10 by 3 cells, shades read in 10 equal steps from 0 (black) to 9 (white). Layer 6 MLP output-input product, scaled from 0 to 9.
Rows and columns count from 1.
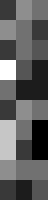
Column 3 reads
4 2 3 1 1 4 0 0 4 3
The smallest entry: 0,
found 2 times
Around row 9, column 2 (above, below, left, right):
2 1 5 4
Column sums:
45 33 22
